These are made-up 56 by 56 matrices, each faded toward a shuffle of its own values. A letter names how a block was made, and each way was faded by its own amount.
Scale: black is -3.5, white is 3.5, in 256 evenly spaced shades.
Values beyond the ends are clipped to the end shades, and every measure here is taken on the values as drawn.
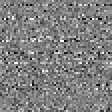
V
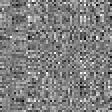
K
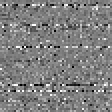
V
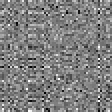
K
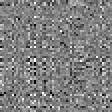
K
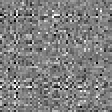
K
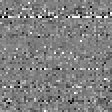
V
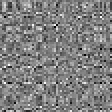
K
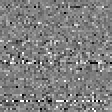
V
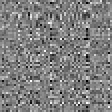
K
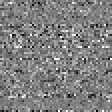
V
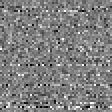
V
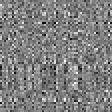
K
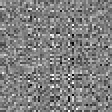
K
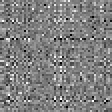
K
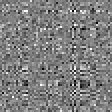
K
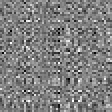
K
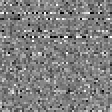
V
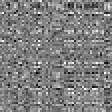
K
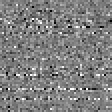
V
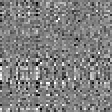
K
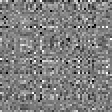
K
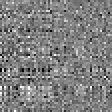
K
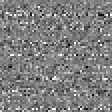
V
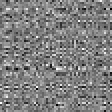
K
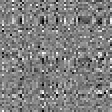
K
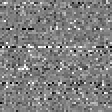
V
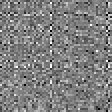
K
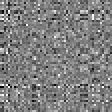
K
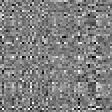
K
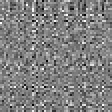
K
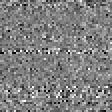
V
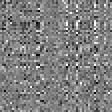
K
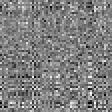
K
